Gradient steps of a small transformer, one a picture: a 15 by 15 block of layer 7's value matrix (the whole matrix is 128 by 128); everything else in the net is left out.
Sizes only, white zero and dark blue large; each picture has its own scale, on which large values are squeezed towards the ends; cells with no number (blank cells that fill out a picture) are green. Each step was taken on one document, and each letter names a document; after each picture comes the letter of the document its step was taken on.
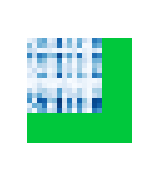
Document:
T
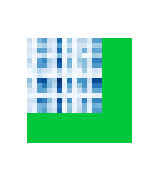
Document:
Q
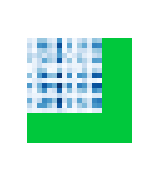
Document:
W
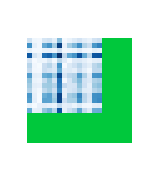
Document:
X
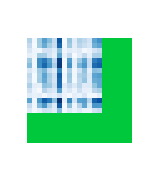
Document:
W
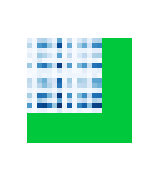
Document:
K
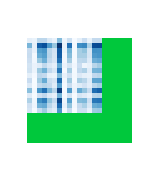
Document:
Q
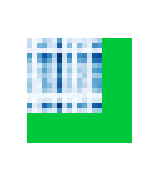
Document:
K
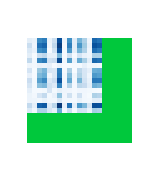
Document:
K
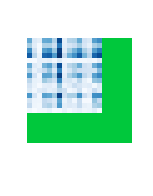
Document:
X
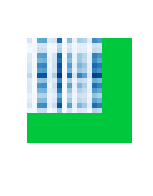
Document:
T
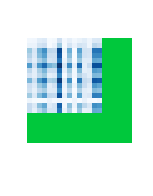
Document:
T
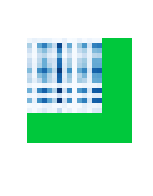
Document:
W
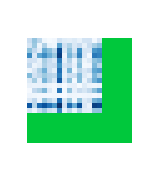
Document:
Q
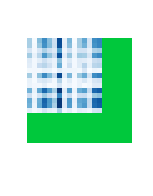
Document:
W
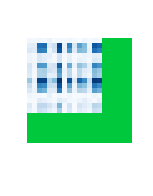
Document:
T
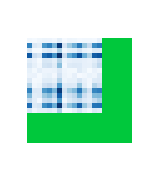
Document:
X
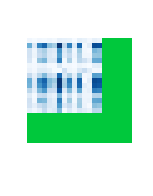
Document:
K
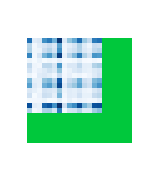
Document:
X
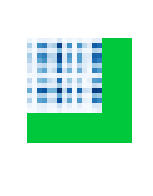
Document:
T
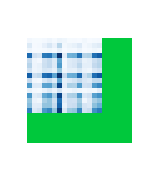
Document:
X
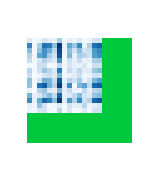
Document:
Q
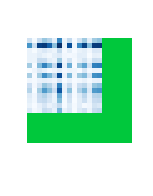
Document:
W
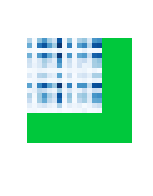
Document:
Q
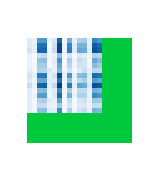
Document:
K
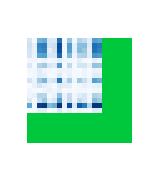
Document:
K
